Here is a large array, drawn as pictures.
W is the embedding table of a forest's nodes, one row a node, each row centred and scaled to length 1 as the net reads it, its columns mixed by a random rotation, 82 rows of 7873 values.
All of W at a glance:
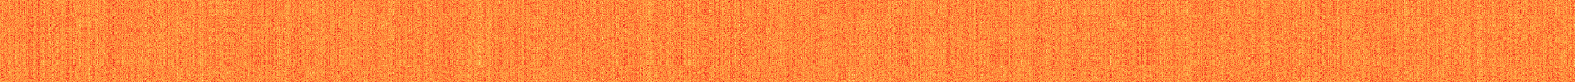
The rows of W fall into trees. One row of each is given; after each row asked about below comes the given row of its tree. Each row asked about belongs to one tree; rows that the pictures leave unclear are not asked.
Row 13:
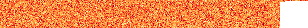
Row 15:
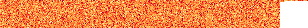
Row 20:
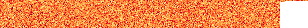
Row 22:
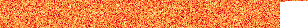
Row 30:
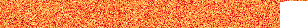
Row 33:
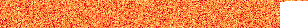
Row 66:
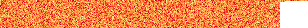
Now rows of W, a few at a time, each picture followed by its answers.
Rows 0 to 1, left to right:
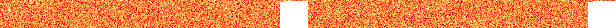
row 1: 30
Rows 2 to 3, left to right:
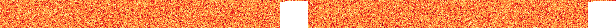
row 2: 30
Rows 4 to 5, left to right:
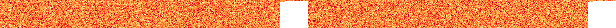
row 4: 20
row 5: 33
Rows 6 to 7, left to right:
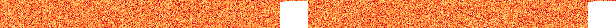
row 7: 30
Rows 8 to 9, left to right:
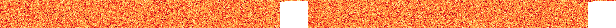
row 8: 33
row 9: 30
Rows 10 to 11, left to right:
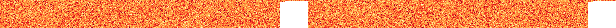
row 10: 30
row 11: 30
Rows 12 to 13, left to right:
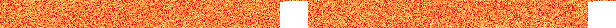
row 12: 30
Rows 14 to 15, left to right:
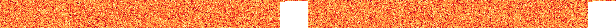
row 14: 30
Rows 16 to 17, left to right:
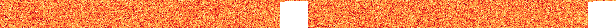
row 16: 20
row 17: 33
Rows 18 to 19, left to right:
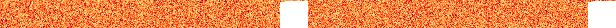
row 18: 33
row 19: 30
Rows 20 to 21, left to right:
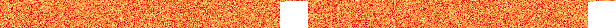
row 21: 33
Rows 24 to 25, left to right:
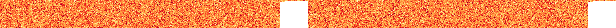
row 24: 33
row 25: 33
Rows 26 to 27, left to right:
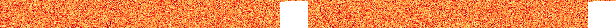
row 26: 33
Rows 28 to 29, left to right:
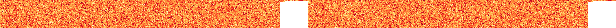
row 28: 15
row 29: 15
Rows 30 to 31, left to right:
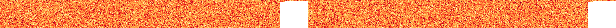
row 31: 15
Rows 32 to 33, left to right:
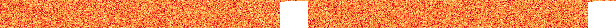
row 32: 33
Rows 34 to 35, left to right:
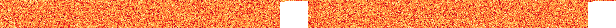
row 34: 20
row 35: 30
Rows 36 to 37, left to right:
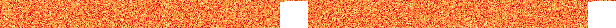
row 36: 20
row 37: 30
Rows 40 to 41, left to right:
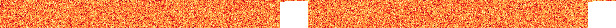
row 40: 66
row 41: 15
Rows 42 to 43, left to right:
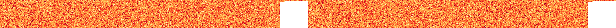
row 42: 20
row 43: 20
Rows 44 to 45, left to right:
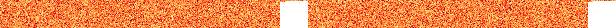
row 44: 22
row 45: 20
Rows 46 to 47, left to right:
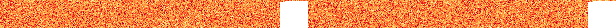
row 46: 30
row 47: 33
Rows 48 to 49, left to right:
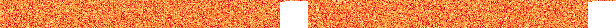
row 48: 15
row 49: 20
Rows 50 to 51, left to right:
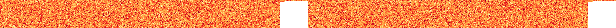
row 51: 20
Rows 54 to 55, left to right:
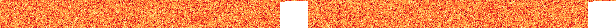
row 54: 22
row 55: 20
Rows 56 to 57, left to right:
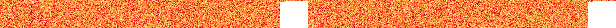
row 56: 20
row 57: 13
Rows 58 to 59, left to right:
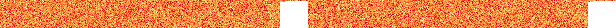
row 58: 13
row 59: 33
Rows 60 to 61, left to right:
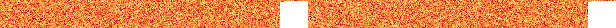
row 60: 20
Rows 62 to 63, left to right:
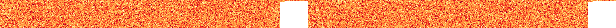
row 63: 20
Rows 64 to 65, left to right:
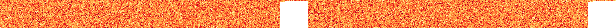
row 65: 33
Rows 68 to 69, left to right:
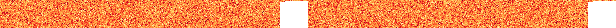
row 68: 22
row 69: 33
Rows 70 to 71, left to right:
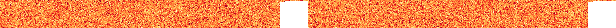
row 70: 22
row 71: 15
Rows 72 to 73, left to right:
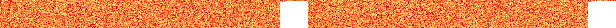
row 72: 30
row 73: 30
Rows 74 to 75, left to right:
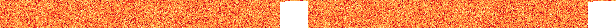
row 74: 22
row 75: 22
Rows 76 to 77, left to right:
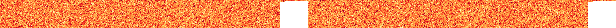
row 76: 66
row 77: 22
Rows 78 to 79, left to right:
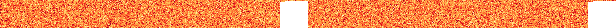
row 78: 33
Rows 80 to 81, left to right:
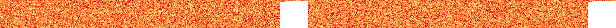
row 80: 22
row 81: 20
